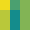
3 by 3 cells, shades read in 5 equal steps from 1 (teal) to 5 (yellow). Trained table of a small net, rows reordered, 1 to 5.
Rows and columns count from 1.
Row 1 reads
5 2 3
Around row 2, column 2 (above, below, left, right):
2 1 4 3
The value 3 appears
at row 1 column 3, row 2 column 3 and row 3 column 3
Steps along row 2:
down up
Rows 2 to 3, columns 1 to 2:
4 1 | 4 1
